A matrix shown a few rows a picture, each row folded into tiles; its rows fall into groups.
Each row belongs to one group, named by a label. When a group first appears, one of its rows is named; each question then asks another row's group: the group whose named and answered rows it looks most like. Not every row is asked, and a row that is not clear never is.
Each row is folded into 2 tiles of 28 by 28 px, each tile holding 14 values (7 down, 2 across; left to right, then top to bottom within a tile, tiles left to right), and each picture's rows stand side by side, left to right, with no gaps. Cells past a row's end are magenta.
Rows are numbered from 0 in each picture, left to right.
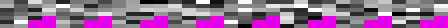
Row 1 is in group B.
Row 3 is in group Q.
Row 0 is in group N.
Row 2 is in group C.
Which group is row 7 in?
C
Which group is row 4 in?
C
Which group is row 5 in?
C
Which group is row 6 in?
N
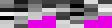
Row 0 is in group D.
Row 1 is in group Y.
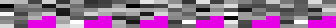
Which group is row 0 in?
D
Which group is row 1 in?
B
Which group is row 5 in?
N
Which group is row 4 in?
D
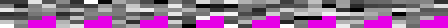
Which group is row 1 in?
Y
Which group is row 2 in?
C
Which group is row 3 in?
D
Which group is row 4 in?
D
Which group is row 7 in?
Y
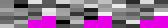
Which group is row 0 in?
Q
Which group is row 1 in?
N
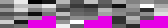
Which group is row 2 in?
N
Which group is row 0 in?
C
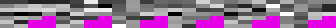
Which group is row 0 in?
C
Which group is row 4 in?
Y
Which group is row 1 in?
Q
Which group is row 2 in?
B
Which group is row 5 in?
D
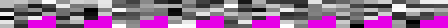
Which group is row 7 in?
Q
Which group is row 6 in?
D
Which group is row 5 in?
Y
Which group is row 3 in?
B
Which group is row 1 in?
N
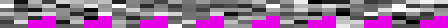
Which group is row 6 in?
B
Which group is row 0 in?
N
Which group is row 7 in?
Q
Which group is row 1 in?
N
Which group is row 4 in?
Y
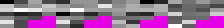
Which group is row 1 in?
C
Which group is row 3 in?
D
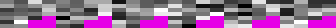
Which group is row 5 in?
B
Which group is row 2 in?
B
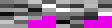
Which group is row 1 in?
Q
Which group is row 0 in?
Y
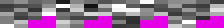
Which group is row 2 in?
Q
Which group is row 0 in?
B
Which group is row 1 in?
B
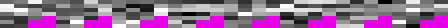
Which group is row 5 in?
Q
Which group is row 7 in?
C
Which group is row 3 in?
C
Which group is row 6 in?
Y
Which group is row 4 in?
Q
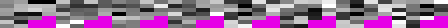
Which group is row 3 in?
N
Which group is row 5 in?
N
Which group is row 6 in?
Y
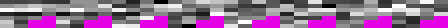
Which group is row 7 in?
Q
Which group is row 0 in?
C
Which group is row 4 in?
D
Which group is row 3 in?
N
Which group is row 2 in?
Y
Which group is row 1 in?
C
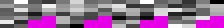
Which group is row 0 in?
C
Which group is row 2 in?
Q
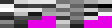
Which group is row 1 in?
D
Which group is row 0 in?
Q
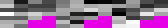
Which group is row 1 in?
C
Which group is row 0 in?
D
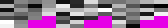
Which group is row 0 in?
B
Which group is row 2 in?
D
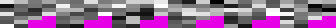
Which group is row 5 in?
D
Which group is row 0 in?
D
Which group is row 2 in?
N
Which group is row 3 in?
Q
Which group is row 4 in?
Q
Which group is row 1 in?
N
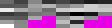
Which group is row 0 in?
Y
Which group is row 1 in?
C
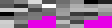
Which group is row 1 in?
C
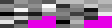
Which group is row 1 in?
N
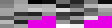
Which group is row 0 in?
C
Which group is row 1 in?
Y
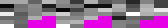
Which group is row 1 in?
D
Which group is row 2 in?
Q
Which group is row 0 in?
D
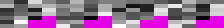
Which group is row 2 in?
B
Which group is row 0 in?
N
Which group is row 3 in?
B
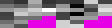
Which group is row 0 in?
Q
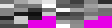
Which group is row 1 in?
Y
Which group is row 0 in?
N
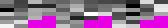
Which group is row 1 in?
B
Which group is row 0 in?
D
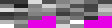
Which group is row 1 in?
B
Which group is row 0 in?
Y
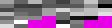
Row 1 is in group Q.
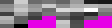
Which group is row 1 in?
C
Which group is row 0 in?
C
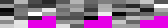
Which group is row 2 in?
Y
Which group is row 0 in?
B
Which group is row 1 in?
B
